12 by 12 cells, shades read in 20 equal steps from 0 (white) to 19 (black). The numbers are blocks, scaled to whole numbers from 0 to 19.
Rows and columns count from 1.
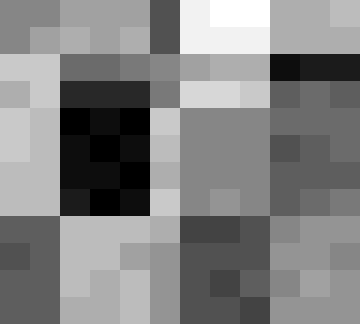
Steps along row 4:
down up same same down down same up up down up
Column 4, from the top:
7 7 11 16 18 19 18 19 5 5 6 6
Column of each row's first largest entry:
6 6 10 3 3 4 5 4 7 1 8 9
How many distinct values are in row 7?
6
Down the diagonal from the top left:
9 7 11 16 19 5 9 8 13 8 7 8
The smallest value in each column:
4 4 5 5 5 4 1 0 0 6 6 5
